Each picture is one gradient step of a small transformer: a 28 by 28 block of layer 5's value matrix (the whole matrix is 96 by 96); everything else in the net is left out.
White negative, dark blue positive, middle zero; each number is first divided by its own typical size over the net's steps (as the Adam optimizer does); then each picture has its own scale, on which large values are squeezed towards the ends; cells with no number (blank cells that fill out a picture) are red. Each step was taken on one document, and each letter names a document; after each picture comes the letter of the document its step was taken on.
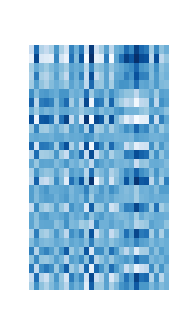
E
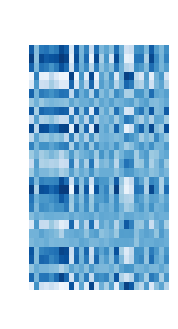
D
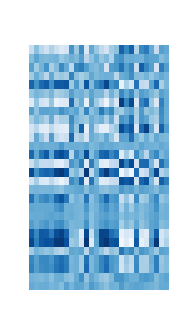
D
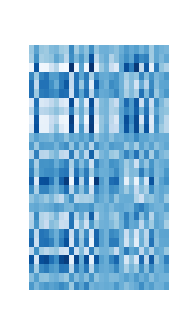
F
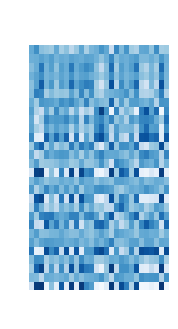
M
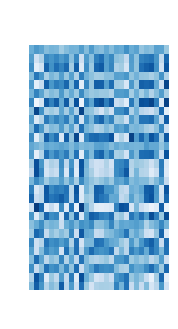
M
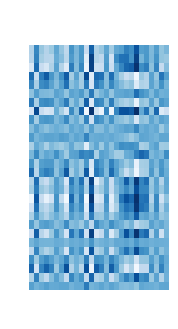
E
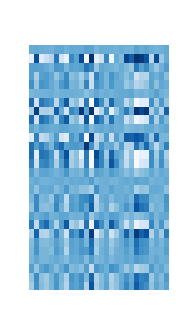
E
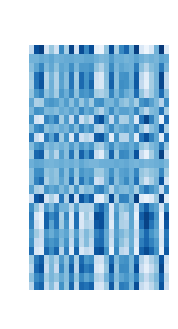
M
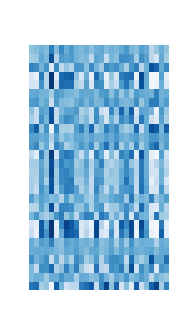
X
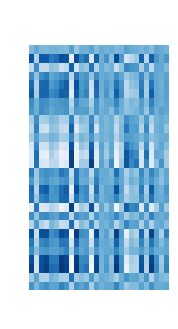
F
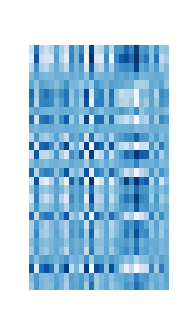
E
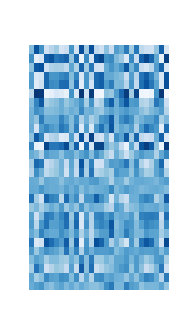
M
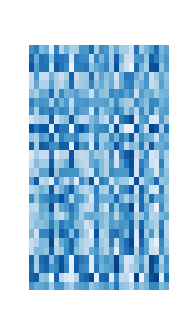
X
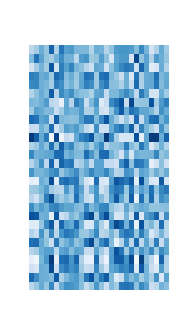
X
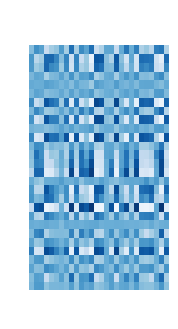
M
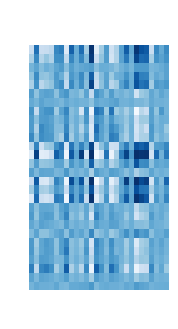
E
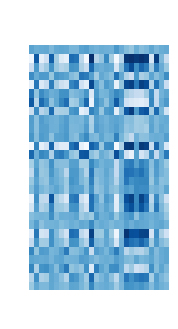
E
